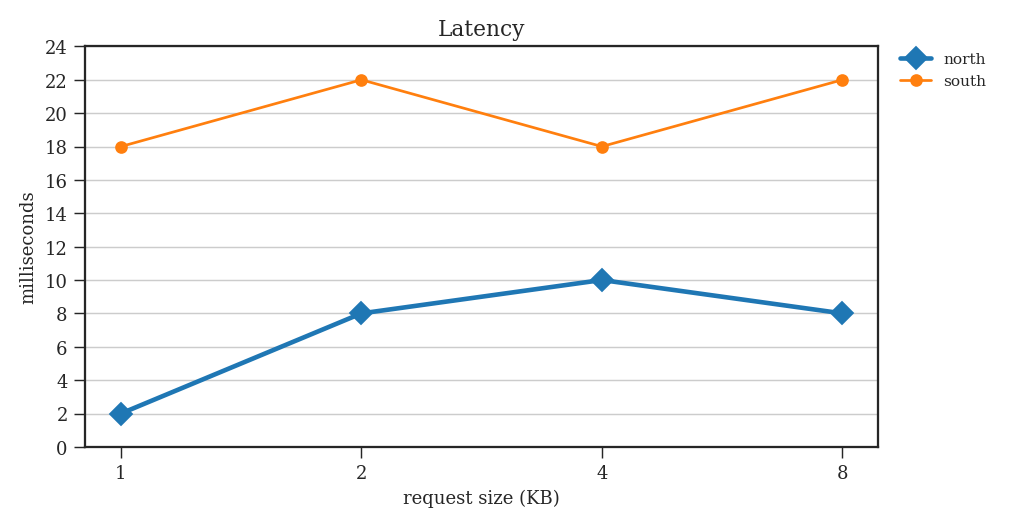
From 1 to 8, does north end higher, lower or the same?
higher
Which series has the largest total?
south
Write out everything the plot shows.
Title: Latency
x-axis: request size (KB), ticks 1 2 4 8
y-axis: milliseconds, ticks 0 2 4 6 8 10 12 14 16 18 20 22 24
Legend: north, south
Values:
north: 2 8 10 8
south: 18 22 18 22
